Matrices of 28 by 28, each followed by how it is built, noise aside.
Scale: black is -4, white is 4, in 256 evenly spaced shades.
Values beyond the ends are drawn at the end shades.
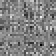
low rank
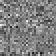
low rank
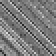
Toeplitz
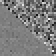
upper triangular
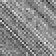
Toeplitz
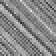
Toeplitz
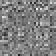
low rank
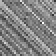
Toeplitz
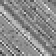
Toeplitz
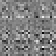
low rank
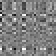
low rank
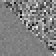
upper triangular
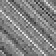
Toeplitz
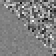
upper triangular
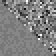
upper triangular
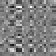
low rank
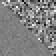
upper triangular
